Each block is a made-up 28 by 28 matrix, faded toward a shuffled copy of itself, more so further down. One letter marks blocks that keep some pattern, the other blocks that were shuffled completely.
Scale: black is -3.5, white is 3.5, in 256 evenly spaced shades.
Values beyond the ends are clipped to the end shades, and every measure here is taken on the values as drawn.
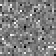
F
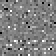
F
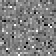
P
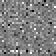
F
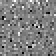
P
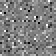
F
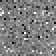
P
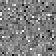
F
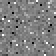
P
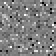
P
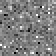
P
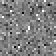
P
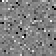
P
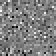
P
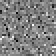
P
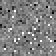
P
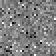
P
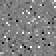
P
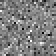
P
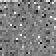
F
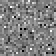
P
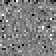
F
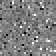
P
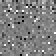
F
